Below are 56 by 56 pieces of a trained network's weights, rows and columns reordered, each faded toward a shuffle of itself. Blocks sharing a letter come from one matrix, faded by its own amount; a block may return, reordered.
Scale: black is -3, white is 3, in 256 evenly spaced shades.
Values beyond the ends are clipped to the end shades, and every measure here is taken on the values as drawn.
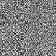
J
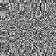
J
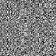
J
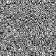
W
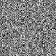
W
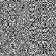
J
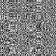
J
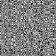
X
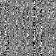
X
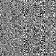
X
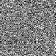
W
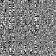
X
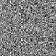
W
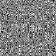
X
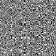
X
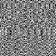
J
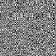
J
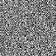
W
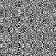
J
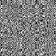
J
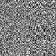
J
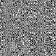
X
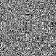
W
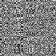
J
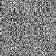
J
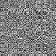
J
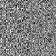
W
